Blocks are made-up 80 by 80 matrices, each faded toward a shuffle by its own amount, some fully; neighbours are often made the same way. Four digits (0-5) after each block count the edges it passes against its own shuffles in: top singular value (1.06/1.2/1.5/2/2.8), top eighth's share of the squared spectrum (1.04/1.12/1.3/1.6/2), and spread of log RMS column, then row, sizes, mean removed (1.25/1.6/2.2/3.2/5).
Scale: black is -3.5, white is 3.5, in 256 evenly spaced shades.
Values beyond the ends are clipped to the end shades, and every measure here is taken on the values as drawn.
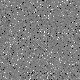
2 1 0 0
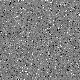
2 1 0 0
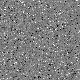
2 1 0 0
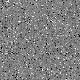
3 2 0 0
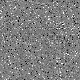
3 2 0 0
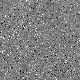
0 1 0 1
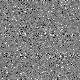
1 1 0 2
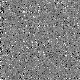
1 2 2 2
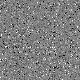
1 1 0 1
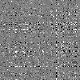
2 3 3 3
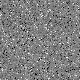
0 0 0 0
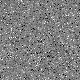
0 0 0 0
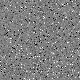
0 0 0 0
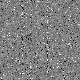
1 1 1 0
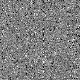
3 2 2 0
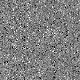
2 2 2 0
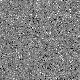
0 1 1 0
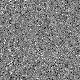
2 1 0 0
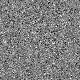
0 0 0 0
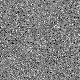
0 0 0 0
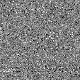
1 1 0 2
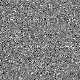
1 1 0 2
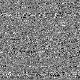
1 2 0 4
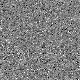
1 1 0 1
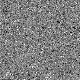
0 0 0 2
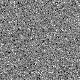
0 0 0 1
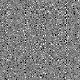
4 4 2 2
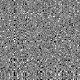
4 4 2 2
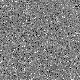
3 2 1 0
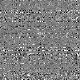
2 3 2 4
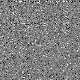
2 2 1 2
